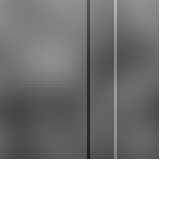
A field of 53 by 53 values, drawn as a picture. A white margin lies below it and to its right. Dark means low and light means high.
Odd lines: columns 30 and 39. Average level on the scale: 40%. Slope: up to the top.
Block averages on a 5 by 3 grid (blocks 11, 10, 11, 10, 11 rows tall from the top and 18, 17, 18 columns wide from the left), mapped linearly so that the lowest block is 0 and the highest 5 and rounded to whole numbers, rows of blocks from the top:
5 5 5 / 5 4 2 / 3 2 2 / 0 1 2 / 0 1 2
